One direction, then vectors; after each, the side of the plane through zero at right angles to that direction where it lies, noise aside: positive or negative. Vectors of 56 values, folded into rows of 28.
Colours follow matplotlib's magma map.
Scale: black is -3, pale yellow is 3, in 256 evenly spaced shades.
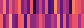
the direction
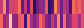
positive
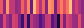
negative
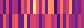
negative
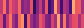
positive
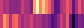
negative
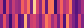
negative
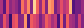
negative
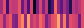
positive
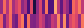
positive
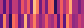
negative
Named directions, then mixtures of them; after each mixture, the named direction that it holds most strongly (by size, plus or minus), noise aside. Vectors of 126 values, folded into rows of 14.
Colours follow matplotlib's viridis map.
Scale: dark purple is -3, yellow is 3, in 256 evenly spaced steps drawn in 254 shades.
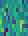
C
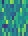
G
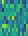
G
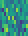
C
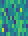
C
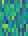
G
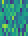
G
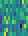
C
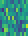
C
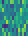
G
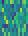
G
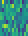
G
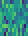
G
